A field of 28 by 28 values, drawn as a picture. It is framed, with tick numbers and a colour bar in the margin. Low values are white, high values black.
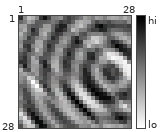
The values follow a bell shape. No row or column stands out. Concentric rings centre on the middle right. There is no overall slope. The ninth with the lowest average is the middle right.
